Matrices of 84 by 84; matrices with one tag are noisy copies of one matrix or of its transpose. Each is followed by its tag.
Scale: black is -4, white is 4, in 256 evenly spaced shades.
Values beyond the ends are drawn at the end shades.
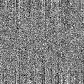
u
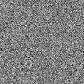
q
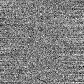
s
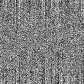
u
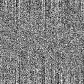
u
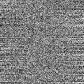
s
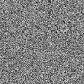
q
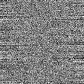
u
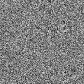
q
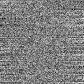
s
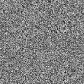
q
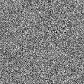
q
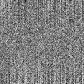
s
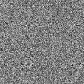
q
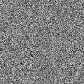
q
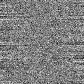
u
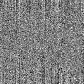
u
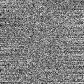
s
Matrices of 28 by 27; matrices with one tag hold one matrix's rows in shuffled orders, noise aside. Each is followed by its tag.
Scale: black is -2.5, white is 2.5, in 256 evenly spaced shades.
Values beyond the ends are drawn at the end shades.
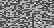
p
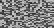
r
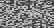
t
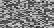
r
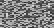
t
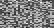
p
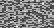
t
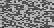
r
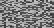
t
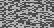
t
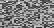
r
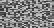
p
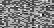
p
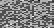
p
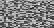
t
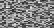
t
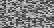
t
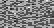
t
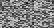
p
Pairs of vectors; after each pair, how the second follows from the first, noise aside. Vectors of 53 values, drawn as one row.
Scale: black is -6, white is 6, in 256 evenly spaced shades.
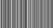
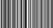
scaled up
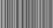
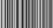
scaled up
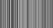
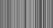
reversed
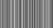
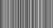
reversed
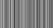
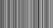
reversed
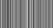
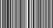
scaled up
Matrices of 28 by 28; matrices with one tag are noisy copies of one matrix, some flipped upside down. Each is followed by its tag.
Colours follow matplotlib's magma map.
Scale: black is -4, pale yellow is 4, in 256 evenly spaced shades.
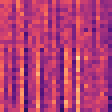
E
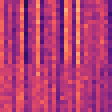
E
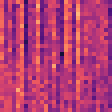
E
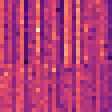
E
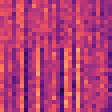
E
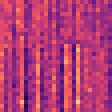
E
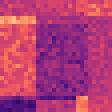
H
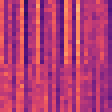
E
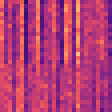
E
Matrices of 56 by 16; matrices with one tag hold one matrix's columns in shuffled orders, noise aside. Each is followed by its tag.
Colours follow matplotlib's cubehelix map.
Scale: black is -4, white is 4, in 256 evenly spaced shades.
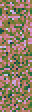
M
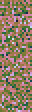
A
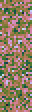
M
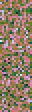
M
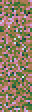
A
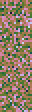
A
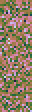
A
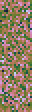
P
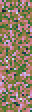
P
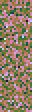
A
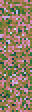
M
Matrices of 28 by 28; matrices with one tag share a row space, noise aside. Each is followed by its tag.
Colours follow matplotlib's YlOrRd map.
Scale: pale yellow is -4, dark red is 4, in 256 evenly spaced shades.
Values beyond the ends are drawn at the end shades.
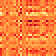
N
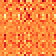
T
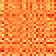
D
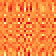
T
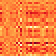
N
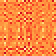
T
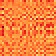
D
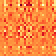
T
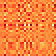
T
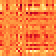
N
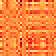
N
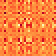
T
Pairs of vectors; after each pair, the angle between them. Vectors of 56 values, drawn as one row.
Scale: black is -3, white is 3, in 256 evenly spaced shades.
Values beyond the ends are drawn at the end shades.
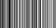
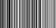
nearly parallel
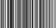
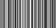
orthogonal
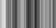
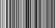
partly aligned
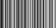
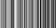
orthogonal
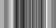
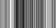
nearly parallel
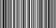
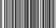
partly opposed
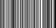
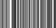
partly aligned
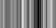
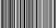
orthogonal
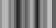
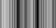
nearly parallel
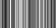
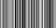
orthogonal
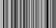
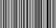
partly aligned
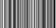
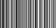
partly opposed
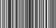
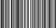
partly opposed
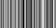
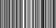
nearly opposite
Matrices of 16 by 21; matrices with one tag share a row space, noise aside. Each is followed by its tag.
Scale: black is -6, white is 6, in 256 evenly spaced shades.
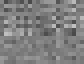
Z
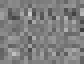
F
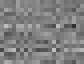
Z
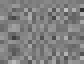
F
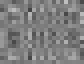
F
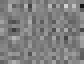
F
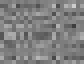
Z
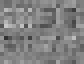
Z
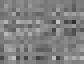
Z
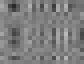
F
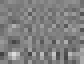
F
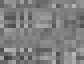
Z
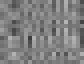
F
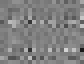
F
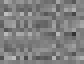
Z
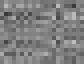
Z
